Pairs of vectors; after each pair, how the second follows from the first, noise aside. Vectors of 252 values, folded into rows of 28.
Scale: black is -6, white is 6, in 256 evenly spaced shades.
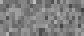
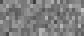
negated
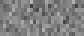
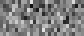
scaled up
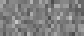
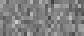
copied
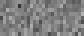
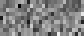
scaled up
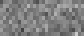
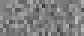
shuffled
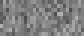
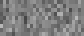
copied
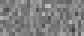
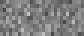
shuffled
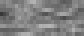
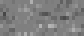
partly zeroed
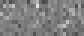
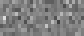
shuffled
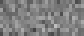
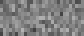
copied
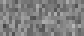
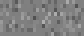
partly zeroed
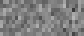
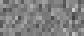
negated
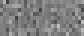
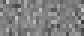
negated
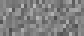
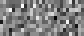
scaled up
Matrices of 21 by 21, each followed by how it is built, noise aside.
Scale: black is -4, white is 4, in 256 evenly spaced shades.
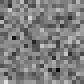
noise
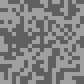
noise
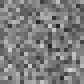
noise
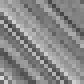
Toeplitz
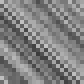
Toeplitz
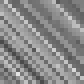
Toeplitz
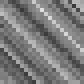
Toeplitz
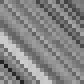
Toeplitz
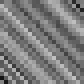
Toeplitz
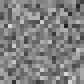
noise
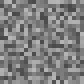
noise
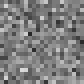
noise
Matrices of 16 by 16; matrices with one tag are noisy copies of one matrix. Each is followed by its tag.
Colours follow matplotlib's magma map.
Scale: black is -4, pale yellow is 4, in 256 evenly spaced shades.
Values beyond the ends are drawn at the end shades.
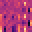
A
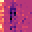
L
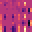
A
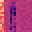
L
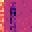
L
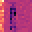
L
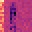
L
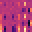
A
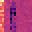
L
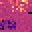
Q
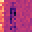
L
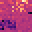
Q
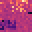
Q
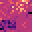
Q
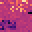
Q
